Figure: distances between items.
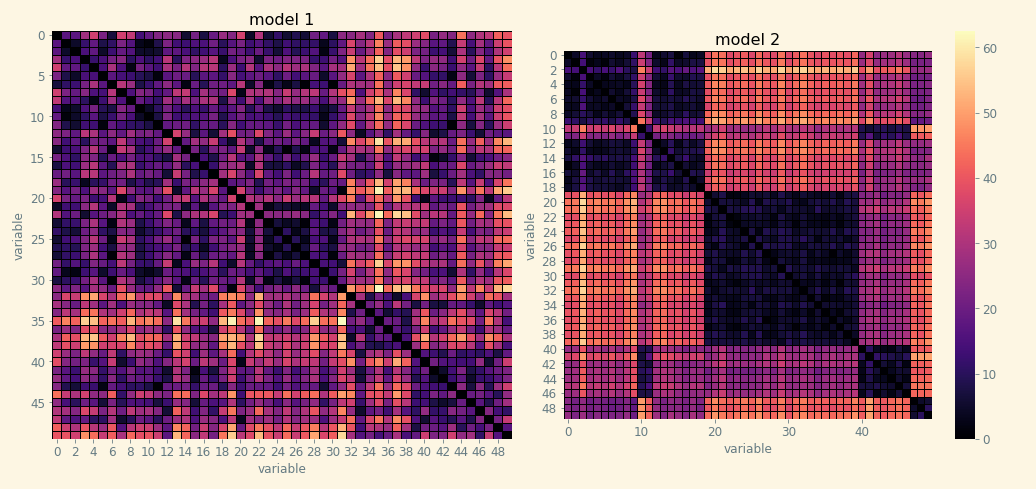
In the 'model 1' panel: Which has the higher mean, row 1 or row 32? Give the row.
32
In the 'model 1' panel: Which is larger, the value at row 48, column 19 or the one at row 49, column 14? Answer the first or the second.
the first
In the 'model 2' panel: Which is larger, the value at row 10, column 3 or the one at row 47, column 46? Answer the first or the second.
the second
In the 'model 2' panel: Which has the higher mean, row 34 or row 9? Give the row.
9
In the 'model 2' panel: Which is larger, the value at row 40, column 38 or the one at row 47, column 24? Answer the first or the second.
the second
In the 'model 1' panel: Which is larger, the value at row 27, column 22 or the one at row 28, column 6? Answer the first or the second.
the first
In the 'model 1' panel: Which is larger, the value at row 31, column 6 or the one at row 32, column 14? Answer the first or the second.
the second
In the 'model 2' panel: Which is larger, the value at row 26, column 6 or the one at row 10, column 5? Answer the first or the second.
the first
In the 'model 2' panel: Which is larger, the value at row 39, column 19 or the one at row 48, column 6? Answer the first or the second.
the second
